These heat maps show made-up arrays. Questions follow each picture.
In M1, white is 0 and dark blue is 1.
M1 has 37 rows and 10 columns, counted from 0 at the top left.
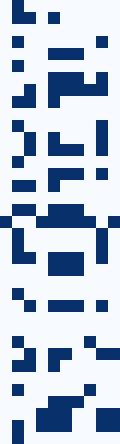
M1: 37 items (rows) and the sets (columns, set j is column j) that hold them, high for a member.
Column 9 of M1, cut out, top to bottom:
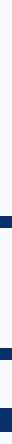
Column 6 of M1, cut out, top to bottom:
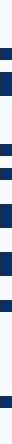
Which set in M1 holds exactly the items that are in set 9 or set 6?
5
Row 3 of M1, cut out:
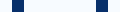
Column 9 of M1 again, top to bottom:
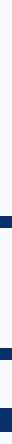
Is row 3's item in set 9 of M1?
no
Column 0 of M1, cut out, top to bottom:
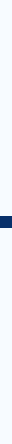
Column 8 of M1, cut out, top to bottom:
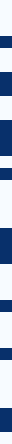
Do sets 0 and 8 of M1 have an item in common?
no
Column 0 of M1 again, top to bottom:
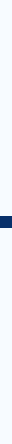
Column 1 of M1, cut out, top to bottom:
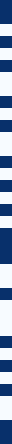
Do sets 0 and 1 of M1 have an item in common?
no
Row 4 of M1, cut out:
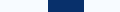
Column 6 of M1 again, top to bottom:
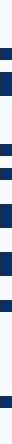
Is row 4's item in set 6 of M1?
yes
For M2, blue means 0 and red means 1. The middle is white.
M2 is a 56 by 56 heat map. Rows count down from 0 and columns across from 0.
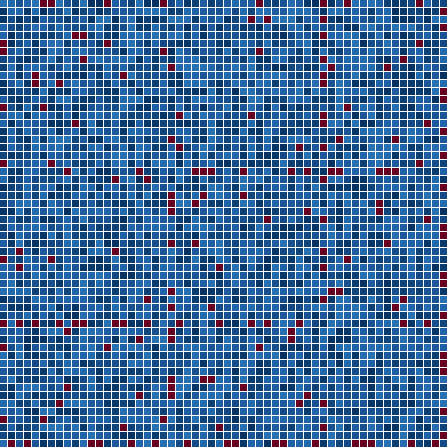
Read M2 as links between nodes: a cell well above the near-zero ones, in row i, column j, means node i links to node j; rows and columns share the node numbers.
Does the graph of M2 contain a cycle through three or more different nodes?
yes
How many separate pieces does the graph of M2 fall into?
3
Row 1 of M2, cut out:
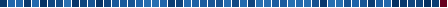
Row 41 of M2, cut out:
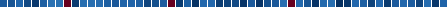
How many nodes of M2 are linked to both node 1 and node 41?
0
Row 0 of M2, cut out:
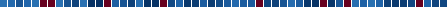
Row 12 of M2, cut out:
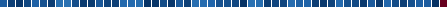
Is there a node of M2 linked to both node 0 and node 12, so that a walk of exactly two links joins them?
no
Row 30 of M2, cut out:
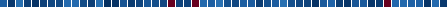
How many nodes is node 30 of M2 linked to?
3
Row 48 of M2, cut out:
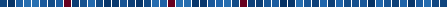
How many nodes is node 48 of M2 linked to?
3
